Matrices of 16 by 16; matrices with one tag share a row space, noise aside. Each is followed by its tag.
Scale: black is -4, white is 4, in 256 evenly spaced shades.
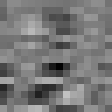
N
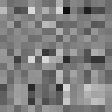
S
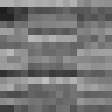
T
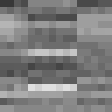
T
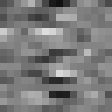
N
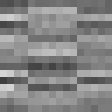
T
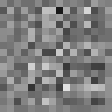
S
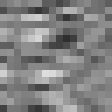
N
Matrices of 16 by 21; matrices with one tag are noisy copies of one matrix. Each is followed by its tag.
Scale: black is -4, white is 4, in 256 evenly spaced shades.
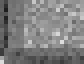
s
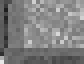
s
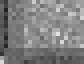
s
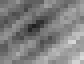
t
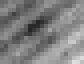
t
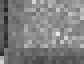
s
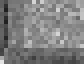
s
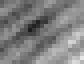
t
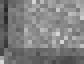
s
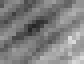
t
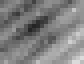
t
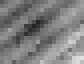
t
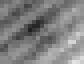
t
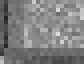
s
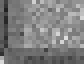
s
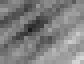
t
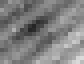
t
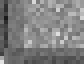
s
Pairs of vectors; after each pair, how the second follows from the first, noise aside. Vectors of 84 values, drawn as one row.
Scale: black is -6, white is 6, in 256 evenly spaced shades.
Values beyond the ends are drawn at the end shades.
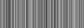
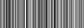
scaled up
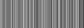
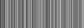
reversed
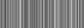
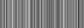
reversed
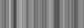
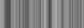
wrapped around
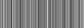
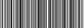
scaled up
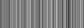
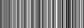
scaled up
